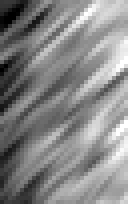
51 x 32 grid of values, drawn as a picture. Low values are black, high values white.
Histogram: bell-shaped. Ninth with the lowest average: top left. Grain: diagonal, up to the right. Slope: up to the right.
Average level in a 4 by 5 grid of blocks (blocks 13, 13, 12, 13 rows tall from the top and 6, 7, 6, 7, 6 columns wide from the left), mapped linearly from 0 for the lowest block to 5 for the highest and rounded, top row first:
02345
02235
12345
12335
